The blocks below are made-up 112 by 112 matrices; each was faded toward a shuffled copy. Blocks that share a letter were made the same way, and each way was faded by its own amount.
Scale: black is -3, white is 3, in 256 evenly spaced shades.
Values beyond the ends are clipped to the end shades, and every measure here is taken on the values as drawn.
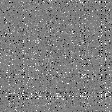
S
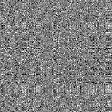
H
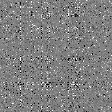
S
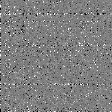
S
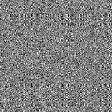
H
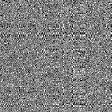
H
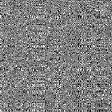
H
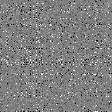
S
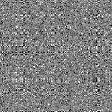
H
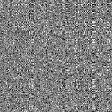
H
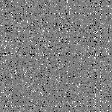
S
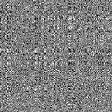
H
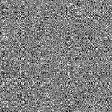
H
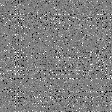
S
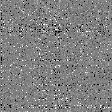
S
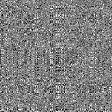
H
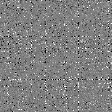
S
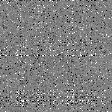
S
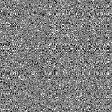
H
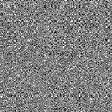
H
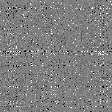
S
